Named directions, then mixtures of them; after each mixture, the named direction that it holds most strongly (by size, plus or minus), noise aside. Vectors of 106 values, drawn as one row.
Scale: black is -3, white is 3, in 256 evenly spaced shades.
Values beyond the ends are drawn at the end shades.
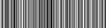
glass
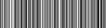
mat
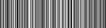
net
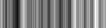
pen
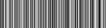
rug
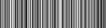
mat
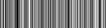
rug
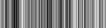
pen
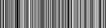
net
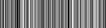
net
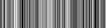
glass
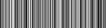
mat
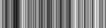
pen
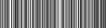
mat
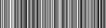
mat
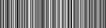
net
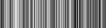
pen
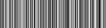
rug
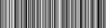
mat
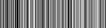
net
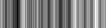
pen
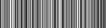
mat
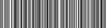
mat
